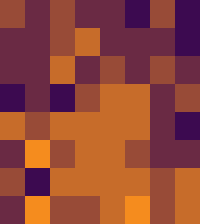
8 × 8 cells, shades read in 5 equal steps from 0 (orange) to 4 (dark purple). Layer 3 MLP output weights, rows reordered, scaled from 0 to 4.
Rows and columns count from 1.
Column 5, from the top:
3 3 2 1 1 1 1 1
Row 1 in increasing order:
2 2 2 3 3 3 4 4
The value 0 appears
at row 6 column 2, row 8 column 2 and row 8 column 6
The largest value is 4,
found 7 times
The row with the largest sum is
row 1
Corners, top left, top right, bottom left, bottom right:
2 4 3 1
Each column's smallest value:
1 0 1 1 1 0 2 1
